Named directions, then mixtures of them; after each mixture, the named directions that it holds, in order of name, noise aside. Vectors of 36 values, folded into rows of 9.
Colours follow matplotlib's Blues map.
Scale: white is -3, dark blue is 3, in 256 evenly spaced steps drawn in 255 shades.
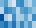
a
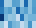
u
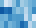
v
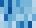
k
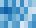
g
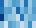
u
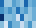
u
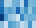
u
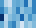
k, u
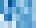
a, k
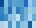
k, u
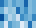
u, v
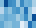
g, v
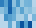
k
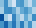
a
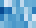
u, v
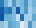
g, u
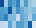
k, u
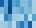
k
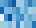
a, g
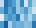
g, u
